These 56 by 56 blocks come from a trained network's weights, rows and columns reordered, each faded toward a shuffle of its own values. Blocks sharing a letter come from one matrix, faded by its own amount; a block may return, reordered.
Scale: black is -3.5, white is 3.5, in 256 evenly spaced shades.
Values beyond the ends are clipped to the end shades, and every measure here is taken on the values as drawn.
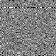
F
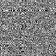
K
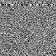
K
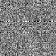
K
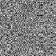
K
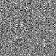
F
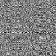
K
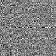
K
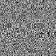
K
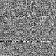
K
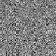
K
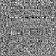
K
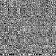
K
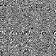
F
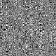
F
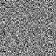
K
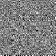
K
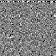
F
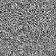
K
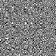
F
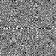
F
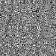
F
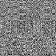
K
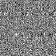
F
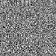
F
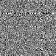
K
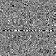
F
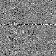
F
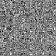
F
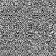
K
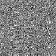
F
